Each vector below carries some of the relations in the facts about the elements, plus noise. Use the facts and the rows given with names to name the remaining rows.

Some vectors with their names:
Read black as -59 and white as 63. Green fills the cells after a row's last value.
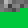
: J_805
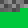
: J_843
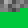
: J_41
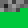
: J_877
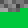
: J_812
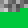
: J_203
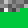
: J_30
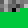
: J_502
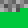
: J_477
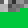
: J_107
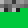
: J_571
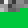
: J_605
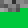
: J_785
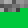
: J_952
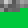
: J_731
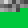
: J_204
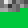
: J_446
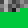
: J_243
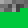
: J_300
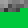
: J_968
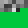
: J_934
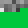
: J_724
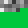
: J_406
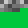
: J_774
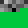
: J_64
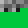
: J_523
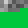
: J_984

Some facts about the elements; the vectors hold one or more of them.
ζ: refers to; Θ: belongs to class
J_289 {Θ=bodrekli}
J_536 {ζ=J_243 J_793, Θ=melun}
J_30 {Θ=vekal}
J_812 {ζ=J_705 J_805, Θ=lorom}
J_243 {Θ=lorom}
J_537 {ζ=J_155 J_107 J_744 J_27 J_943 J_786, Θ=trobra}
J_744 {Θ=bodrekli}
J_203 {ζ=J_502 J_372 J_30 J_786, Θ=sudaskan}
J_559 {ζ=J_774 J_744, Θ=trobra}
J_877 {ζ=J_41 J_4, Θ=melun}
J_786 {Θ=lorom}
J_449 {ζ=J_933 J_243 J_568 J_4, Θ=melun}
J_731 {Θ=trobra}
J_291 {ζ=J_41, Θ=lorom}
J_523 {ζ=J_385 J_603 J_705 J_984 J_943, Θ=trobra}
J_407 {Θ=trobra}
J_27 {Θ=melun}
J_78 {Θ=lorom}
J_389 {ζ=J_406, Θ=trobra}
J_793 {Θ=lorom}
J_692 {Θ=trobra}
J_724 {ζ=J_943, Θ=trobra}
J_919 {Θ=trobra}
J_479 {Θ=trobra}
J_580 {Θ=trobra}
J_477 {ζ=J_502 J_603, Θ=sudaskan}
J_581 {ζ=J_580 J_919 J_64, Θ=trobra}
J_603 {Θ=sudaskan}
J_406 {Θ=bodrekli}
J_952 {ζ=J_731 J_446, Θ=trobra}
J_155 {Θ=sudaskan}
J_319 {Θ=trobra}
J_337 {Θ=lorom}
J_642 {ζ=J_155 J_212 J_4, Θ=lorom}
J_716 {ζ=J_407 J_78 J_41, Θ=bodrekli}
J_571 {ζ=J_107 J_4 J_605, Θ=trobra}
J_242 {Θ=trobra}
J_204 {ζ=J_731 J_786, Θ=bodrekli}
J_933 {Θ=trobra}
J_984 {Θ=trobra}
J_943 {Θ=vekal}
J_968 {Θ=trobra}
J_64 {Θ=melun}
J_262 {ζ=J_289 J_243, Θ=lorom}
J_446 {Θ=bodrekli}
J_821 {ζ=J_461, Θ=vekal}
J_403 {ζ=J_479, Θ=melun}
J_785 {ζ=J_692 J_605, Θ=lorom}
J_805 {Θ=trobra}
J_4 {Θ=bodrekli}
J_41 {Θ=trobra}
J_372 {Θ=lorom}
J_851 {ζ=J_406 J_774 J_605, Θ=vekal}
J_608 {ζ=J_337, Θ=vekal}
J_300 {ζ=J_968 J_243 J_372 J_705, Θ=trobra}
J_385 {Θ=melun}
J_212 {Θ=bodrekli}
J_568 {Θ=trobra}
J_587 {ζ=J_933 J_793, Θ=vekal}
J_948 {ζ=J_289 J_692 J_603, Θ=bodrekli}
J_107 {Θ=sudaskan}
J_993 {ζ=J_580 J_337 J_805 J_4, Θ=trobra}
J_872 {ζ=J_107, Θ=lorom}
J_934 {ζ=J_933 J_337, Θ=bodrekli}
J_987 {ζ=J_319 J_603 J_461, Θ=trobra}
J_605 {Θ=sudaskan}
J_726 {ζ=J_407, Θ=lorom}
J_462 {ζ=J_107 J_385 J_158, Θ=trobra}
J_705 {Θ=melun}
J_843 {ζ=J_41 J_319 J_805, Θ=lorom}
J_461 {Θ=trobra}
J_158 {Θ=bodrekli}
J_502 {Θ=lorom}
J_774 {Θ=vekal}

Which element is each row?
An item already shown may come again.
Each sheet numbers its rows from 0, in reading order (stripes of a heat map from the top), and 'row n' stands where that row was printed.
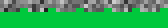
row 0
J_692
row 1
J_571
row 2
J_984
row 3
J_943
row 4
J_462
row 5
J_477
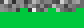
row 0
J_212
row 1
J_30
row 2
J_919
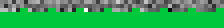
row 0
J_716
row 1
J_952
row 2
J_523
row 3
J_559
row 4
J_204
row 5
J_581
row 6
J_821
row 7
J_872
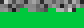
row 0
J_64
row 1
J_872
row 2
J_716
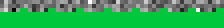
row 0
J_786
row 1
J_993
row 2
J_851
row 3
J_446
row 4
J_603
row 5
J_385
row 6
J_27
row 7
J_559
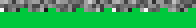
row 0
J_559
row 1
J_948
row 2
J_300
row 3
J_158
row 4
J_559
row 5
J_726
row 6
J_705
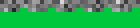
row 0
J_78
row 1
J_407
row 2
J_580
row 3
J_262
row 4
J_289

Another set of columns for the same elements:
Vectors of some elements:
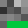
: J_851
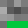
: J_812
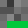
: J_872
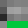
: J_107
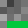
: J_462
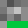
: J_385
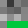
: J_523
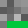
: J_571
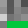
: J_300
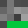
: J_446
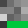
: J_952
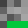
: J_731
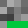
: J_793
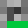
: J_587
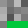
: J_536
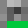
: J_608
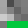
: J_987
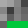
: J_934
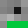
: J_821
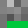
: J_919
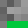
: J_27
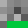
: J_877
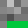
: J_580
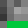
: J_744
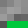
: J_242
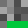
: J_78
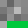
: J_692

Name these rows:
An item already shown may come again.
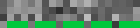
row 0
J_943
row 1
J_78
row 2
J_851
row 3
J_581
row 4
J_204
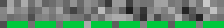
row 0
J_479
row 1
J_212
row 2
J_812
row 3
J_289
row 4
J_716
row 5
J_774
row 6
J_726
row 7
J_4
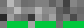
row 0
J_4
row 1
J_603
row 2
J_872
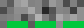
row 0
J_389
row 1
J_726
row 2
J_477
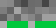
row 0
J_289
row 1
J_984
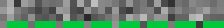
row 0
J_407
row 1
J_642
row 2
J_78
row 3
J_337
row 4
J_262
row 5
J_203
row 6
J_786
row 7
J_403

